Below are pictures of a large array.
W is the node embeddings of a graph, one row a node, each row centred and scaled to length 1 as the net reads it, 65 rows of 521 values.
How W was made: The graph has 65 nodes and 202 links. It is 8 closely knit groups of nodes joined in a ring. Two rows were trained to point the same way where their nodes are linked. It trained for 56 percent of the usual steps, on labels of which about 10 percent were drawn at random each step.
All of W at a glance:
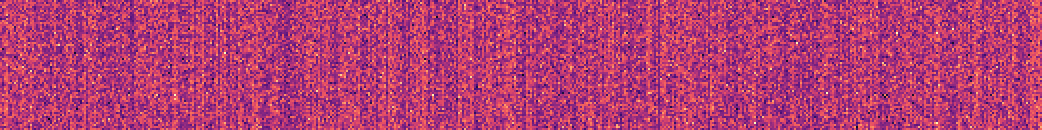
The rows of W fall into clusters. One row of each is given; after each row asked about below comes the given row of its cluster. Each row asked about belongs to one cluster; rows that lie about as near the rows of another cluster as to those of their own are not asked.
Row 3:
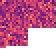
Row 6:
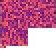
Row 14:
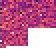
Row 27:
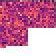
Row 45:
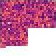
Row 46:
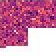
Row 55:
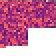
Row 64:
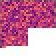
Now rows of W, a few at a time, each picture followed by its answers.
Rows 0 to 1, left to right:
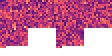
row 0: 45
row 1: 6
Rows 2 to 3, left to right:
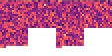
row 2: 55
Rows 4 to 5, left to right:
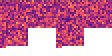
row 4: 14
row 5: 64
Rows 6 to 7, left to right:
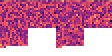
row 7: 3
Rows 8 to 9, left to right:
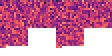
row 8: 27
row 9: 45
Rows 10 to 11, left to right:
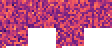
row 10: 27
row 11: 55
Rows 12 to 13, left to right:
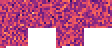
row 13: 14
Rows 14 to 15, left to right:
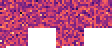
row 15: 46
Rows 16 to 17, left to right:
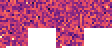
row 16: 45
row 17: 3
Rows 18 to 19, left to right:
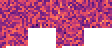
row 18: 3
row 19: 27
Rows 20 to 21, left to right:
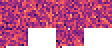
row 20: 14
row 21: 6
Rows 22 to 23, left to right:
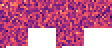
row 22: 55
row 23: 45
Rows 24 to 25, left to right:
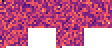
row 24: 14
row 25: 14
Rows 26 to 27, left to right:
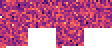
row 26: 45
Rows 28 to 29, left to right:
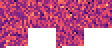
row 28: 3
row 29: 6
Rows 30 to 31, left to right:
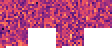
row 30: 6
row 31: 64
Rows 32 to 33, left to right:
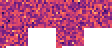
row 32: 14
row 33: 45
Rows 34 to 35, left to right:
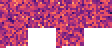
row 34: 55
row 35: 46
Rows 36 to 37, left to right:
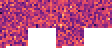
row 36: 3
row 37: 6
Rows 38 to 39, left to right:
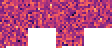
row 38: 55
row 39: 64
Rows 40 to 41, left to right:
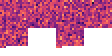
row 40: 64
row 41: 6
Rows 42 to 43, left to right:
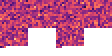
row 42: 46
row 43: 55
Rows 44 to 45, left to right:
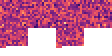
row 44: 64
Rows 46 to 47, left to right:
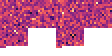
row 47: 6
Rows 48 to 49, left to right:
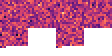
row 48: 64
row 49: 27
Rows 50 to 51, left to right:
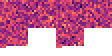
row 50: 27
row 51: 45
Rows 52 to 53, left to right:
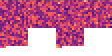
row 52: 3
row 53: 55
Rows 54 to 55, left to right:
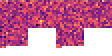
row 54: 3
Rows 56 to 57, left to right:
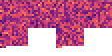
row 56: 64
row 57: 55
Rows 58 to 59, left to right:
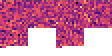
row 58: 14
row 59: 6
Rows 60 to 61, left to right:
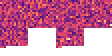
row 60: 6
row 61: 64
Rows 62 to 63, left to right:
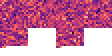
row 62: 3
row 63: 46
